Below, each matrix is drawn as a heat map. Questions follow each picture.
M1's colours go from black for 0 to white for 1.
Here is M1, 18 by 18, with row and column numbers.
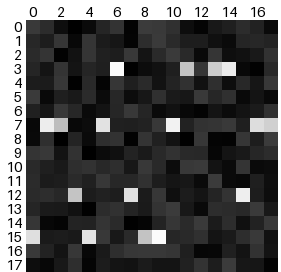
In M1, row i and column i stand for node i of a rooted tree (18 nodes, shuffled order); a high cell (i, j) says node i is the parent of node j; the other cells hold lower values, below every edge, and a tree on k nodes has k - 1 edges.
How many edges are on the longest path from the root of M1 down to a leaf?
2
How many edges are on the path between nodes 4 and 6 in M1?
4
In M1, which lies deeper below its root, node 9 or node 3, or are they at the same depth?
node 9
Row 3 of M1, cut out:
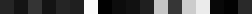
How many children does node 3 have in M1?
4
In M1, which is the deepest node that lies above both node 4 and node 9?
15
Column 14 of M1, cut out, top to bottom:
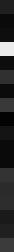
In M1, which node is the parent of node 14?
3
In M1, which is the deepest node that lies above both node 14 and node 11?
3
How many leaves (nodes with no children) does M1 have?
14
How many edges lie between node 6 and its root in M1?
2
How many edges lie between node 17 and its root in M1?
2
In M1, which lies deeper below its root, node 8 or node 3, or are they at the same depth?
node 8
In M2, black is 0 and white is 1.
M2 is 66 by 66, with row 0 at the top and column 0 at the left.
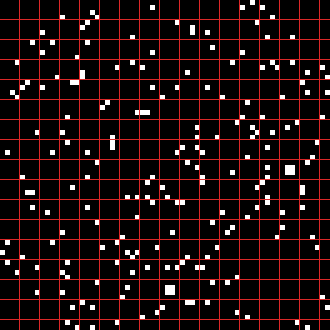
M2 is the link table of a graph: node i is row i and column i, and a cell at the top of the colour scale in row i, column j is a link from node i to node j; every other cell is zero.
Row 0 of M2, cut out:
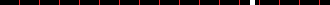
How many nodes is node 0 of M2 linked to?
1
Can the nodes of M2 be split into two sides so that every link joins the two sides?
no
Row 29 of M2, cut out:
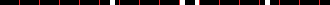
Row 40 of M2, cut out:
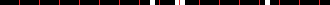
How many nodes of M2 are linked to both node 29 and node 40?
2
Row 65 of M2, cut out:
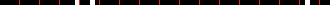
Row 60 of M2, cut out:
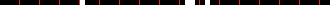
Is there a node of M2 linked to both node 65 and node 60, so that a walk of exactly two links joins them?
no
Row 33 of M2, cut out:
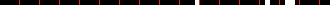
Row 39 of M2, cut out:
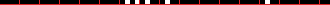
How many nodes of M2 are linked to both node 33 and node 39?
1
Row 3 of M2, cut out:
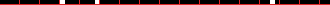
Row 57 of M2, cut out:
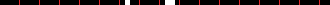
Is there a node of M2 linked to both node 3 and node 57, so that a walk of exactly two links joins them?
no
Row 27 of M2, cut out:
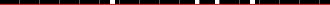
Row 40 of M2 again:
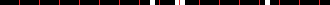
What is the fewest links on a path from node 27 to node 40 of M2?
3
